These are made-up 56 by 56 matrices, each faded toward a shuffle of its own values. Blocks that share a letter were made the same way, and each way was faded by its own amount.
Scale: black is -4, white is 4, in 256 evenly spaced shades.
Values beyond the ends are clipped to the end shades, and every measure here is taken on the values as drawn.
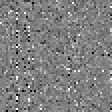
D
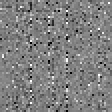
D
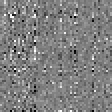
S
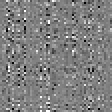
S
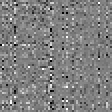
S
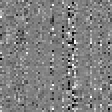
S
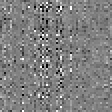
S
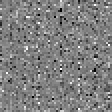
D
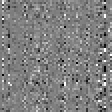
S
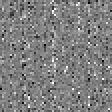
D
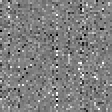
D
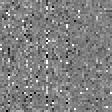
D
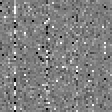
D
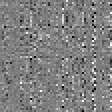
S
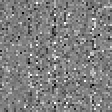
D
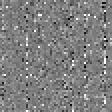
D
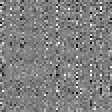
S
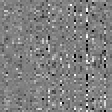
S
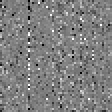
D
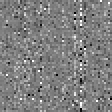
D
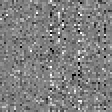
D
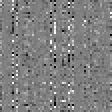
S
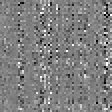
S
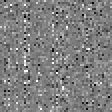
D
